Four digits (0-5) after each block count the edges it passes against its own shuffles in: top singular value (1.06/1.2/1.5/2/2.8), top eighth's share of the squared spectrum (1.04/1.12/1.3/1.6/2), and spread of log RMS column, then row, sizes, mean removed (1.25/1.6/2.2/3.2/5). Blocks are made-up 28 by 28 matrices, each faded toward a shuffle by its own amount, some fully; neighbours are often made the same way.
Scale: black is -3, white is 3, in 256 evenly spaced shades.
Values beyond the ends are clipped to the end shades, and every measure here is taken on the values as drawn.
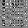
4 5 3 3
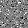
0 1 0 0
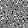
3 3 1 1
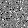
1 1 0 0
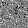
1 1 0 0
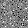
1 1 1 0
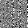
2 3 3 0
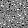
0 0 0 0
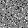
0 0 0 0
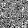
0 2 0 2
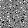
0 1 1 0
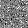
0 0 0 0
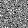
0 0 0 0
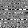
2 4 0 3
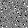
0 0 0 0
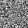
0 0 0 0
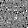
2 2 0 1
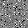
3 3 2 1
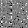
3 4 1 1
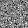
1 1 0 0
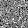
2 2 0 0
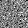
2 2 0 0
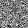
0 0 0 0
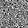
2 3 1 0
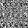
3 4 2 1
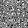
1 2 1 0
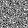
2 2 0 0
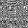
3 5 2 2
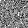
1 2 0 0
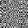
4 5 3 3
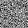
2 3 1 0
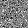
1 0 0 0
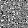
2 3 1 0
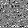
2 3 0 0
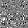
3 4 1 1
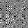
3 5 2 2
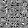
3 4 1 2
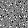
1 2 0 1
